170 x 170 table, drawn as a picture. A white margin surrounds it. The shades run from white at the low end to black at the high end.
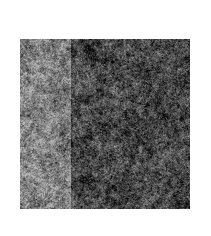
There are no regular stripes. The field is mottled with small blotches. The right part is higher, past a seam about 30% of the way across.
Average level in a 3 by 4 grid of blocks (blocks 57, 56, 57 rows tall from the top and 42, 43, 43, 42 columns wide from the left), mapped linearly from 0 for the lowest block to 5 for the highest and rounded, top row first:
0 4 5 5 | 0 4 5 5 | 0 4 5 5
